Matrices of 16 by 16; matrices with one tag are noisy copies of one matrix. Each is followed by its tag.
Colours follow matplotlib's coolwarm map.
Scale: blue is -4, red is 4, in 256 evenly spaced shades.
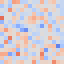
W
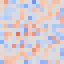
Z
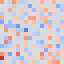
W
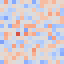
Z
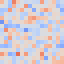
W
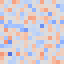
W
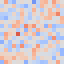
Z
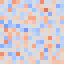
W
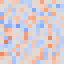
W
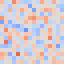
W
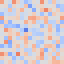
W
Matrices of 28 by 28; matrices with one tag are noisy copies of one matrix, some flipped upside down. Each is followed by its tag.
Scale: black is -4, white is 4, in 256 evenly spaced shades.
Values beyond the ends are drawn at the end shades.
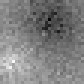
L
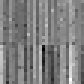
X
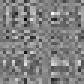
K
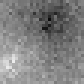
L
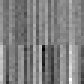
X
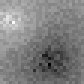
L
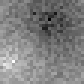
L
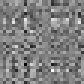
K
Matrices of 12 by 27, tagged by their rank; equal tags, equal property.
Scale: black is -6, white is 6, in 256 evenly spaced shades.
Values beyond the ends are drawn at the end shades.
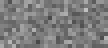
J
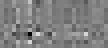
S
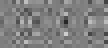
S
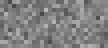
J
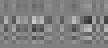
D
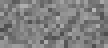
J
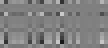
D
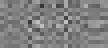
S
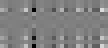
D
